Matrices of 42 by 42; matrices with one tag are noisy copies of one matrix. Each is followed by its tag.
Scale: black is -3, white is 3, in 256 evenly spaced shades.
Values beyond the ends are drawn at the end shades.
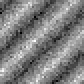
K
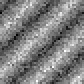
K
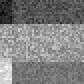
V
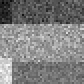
V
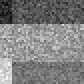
V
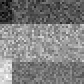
V
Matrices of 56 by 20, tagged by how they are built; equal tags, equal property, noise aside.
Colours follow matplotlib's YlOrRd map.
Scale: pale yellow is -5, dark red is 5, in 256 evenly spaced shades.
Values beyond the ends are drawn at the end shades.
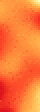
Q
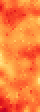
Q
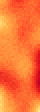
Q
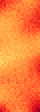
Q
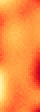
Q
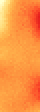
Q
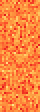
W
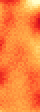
Q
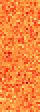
W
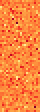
W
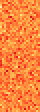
W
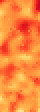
Q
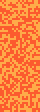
W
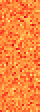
W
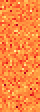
W
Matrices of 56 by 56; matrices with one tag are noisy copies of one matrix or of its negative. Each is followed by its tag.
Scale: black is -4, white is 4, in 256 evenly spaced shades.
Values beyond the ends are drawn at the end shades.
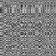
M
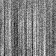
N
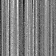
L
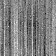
N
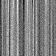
L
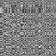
M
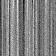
L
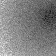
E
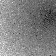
E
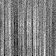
N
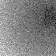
E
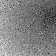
E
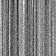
L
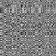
M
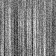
N
